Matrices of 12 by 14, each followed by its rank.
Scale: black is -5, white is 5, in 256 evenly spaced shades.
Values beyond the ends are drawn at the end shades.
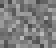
full rank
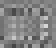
two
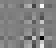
one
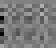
two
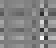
one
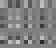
one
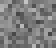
full rank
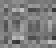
two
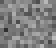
full rank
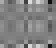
one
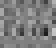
two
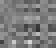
two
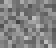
full rank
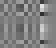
one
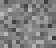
full rank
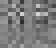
two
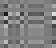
one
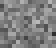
full rank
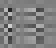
one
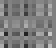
one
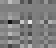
one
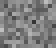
full rank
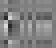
one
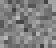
full rank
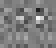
two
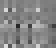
two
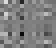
two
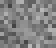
full rank
